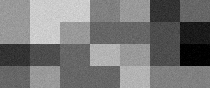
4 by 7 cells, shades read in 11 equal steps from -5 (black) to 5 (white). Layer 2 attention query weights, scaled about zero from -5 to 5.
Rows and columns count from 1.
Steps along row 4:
up down same up down same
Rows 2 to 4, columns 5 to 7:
-1 -2 -4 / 1 -2 -5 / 2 0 0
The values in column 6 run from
-3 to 0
